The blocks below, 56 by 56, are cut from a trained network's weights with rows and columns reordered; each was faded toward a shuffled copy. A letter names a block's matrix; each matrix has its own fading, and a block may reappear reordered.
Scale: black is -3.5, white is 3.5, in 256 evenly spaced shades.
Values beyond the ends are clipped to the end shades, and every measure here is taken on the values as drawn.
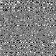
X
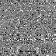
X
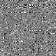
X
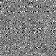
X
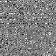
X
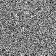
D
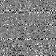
X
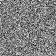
D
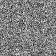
D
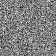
D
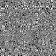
X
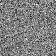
D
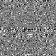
X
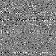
X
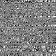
X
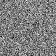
D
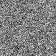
D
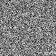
D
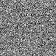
D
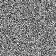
D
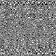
X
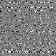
X
